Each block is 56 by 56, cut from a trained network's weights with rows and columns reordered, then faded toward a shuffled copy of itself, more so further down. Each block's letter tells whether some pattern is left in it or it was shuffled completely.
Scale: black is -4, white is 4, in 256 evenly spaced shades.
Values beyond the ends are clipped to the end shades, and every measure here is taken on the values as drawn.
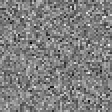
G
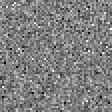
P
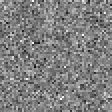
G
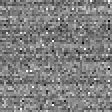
G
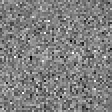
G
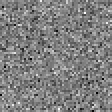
P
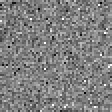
P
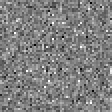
G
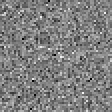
P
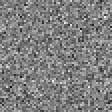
P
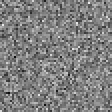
P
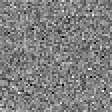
P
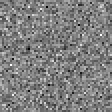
P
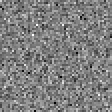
P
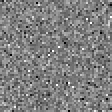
P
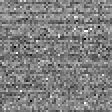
G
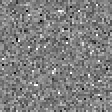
P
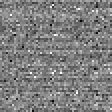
G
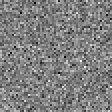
P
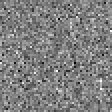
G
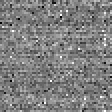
G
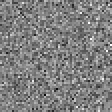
P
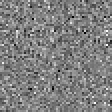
G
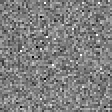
P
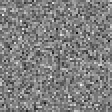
P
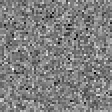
P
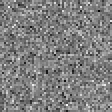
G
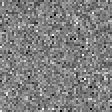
P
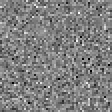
G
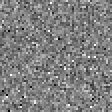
P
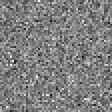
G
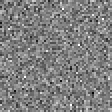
P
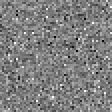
P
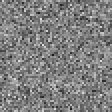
P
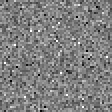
P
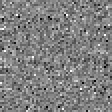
G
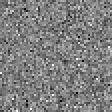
P
